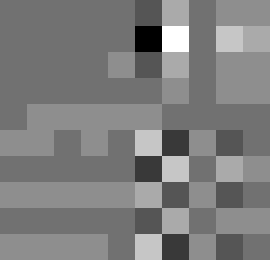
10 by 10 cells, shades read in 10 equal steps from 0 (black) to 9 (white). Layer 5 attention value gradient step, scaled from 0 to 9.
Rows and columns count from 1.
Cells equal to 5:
31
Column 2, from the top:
4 4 4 4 5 5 4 5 4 5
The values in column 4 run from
4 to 5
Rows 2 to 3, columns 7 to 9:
9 4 7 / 6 4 5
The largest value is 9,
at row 2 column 7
